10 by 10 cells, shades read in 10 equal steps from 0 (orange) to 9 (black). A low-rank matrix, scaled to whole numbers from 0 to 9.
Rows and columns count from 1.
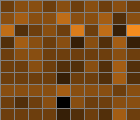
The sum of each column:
46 45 44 46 52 47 45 48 42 46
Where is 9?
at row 9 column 5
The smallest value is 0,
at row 3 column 10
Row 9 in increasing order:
4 4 4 4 5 5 5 5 6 9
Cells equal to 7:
5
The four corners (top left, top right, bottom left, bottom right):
5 5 5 5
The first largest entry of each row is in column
1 9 9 6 1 5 5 9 5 5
